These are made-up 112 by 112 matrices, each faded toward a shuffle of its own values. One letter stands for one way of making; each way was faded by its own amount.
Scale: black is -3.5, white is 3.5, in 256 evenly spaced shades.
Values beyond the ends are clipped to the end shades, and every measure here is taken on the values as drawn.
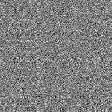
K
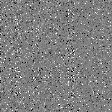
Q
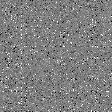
Q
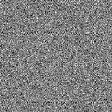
K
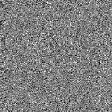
K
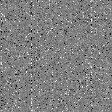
Q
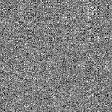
K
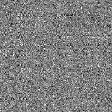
K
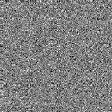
K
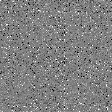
Q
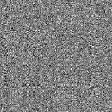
K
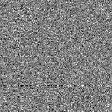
K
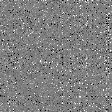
Q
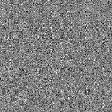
K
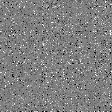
Q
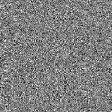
K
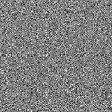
K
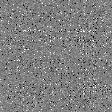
Q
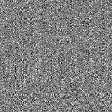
K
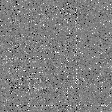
Q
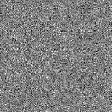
K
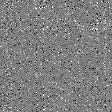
Q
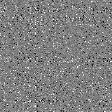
Q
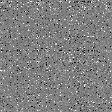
Q
